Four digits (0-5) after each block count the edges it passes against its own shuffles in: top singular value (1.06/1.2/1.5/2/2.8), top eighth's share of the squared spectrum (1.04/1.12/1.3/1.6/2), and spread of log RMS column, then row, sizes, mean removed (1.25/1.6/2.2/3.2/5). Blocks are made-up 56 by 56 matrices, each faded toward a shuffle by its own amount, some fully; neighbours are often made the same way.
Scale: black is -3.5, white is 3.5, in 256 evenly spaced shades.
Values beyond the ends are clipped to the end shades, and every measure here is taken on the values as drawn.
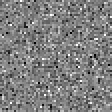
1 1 0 0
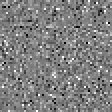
1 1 0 0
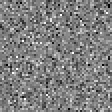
2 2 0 0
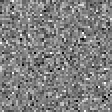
3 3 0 1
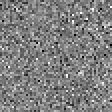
1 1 0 0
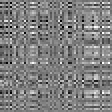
5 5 4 4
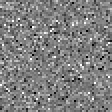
0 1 0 0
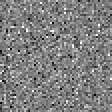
2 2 0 0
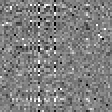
4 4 2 2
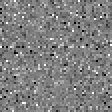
2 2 0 1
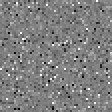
1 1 0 0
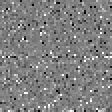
2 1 0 1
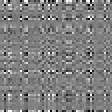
5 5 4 4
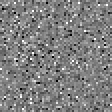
1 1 0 0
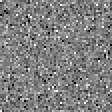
0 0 0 0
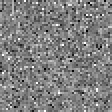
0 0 0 0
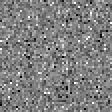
0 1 0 0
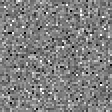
0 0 0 0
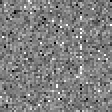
1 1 1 0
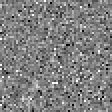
0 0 1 0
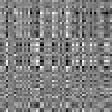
5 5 4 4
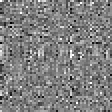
4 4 2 2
